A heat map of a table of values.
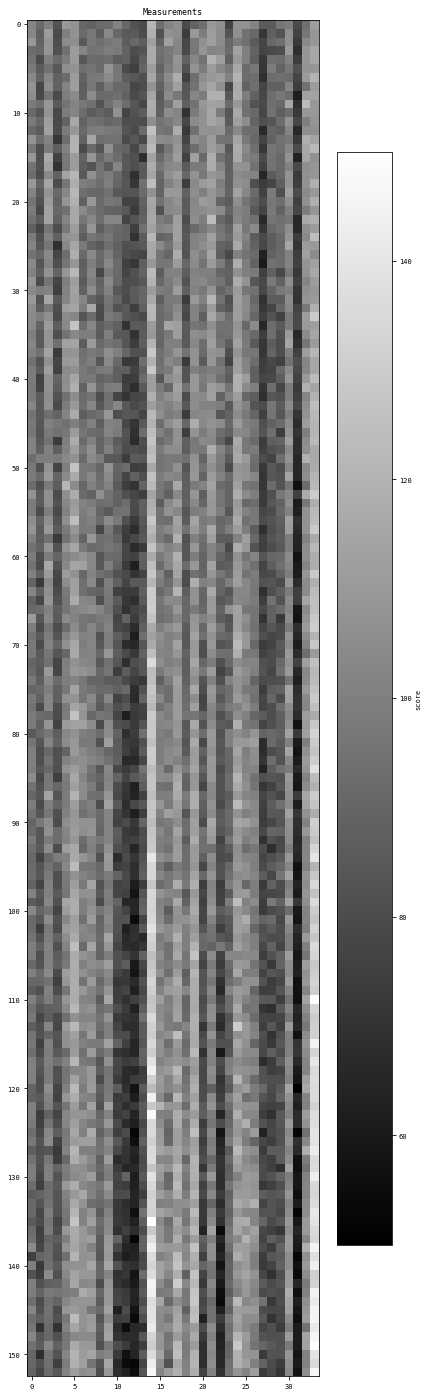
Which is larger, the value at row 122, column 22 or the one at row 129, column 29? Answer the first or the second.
the first
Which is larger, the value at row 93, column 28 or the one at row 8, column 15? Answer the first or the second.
the second
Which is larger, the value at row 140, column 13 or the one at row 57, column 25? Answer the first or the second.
the second
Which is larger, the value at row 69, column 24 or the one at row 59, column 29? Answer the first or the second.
the first
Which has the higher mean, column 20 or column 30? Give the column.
30
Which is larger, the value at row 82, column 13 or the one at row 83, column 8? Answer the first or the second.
the second
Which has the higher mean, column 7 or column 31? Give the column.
7
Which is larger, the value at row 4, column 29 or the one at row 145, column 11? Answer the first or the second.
the first
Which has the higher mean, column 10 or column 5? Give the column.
5
